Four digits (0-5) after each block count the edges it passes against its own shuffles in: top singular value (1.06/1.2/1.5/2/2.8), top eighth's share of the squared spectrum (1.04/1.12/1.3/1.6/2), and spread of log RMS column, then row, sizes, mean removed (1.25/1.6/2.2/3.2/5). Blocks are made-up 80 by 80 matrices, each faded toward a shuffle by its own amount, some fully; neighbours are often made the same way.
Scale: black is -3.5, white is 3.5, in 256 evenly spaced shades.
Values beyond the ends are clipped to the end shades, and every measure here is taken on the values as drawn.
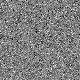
0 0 0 0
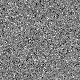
0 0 0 0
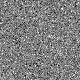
0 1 0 0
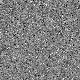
0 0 0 0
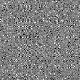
4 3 2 2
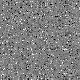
3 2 0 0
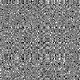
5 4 2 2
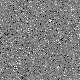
0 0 0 0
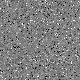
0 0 0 0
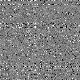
3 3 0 3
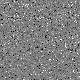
0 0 0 0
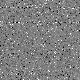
2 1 0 1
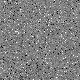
1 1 0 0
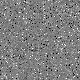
0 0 0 0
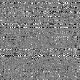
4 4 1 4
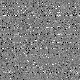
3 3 0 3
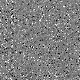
2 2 1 1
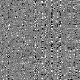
4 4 3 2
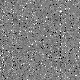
3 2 1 0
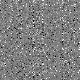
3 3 2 0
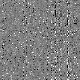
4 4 3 1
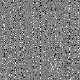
3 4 3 1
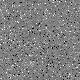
0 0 0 1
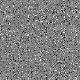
3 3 2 1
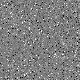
2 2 1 0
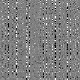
4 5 4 1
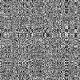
4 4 3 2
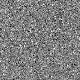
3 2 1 0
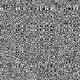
4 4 2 2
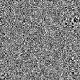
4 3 2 1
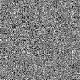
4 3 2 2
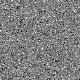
1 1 0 0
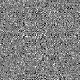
4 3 2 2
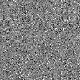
3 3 1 1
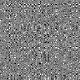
4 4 3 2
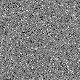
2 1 0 0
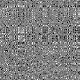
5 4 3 2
